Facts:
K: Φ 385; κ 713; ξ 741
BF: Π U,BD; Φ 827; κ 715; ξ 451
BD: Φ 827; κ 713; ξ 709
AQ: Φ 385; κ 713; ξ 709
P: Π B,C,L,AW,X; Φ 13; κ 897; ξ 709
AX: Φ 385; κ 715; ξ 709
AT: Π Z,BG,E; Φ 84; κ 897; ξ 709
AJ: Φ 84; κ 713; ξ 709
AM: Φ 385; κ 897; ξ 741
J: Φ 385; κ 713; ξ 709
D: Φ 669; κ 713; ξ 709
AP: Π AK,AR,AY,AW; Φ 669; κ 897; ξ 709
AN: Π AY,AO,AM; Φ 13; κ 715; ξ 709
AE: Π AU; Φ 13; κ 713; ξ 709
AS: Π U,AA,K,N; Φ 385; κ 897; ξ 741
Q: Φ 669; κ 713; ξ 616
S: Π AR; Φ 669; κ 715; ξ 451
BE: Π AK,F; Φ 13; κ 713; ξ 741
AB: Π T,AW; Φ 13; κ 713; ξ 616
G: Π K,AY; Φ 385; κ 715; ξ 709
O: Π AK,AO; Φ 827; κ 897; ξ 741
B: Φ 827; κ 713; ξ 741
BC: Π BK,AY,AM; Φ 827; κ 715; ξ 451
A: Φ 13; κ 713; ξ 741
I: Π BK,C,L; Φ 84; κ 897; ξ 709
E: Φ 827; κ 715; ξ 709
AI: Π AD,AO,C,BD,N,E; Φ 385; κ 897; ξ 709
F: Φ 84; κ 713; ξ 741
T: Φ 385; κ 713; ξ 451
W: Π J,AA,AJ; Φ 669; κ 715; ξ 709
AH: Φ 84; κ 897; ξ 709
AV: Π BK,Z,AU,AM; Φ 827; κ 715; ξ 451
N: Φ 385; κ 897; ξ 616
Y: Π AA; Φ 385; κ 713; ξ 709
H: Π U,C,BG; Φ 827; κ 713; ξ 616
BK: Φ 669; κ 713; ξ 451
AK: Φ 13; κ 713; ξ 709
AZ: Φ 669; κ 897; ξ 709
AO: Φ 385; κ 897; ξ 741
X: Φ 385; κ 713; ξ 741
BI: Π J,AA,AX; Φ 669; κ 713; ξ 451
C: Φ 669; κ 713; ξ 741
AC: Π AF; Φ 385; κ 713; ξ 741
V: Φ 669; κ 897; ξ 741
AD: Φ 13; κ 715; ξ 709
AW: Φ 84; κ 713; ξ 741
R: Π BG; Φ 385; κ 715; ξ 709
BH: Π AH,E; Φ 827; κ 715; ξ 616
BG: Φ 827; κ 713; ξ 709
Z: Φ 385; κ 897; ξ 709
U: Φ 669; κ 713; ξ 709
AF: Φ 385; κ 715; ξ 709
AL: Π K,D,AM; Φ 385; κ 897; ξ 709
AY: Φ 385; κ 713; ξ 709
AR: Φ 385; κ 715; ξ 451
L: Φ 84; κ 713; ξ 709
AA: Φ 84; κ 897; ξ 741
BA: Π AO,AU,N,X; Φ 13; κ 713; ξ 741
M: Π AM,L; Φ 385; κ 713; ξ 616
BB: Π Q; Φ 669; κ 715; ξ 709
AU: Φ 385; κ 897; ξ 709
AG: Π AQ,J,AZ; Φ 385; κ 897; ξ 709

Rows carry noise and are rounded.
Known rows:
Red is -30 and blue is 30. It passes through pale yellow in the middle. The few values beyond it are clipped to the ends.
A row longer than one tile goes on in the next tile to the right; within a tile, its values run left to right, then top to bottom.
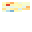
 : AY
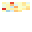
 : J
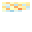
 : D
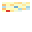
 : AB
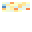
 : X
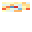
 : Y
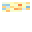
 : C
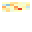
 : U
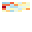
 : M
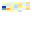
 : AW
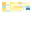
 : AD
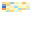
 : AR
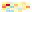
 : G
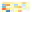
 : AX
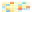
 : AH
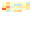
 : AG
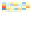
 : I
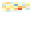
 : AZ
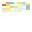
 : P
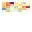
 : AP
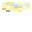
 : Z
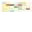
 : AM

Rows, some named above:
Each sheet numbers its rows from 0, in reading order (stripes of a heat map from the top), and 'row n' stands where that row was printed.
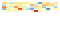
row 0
BB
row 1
BA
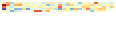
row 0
AN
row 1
BH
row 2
I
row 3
AU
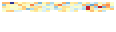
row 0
S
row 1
P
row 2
P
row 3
BI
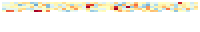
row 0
BH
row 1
H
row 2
D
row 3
AL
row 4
BI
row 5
AA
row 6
L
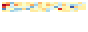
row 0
AN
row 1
A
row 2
N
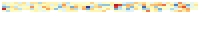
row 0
T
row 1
BB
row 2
AO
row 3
BD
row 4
BC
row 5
BE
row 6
BG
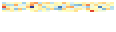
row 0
I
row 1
AK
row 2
BD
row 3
AB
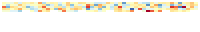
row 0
BK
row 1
E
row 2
Q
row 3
AV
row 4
AS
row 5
H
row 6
W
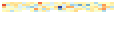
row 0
AE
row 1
AJ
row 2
BD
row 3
V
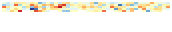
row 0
R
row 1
O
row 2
AL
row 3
AI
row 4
AT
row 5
AU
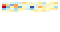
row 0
AV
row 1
B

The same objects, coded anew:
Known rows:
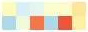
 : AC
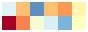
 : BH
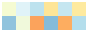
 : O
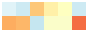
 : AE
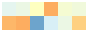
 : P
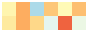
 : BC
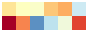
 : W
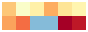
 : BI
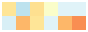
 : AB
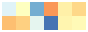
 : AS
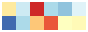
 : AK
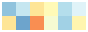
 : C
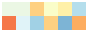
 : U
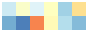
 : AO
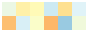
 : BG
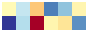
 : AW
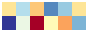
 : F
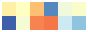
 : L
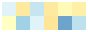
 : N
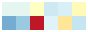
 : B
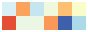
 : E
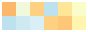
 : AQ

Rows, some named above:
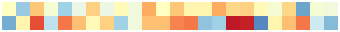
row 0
BE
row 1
Y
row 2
BI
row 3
L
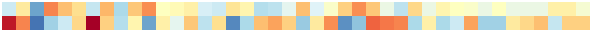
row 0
AI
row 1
R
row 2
AH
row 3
BA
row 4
AR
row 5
AU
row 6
M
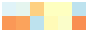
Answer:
AE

